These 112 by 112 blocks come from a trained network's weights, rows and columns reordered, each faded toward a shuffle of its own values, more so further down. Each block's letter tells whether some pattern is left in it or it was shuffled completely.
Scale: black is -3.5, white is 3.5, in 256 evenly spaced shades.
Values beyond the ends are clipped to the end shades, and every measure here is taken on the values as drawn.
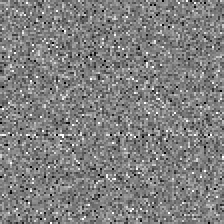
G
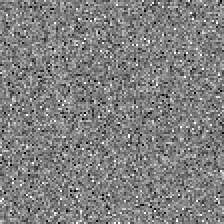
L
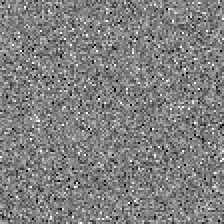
L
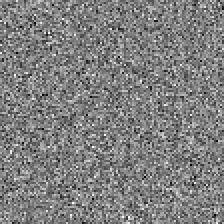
L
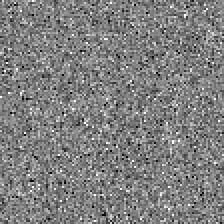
L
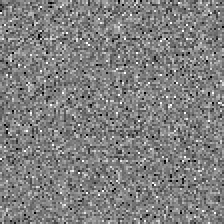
G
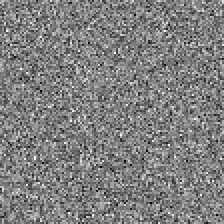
G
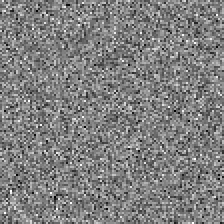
G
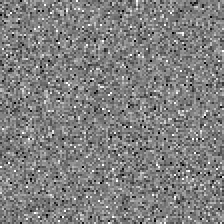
L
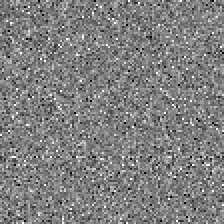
G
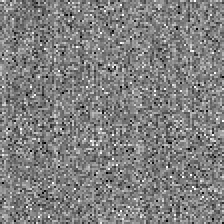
G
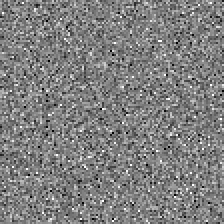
L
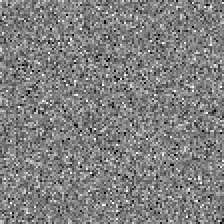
L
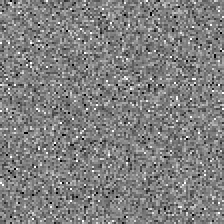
G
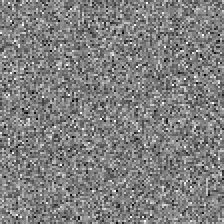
L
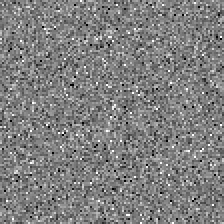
L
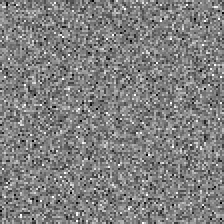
L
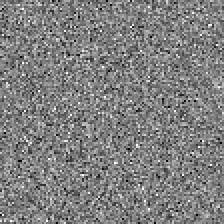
L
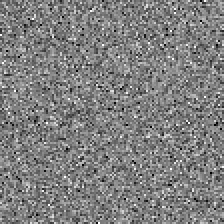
G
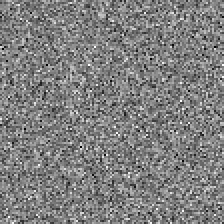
L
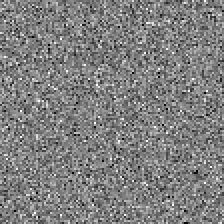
L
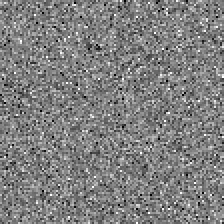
L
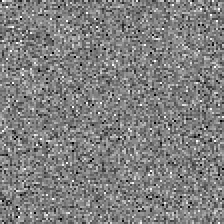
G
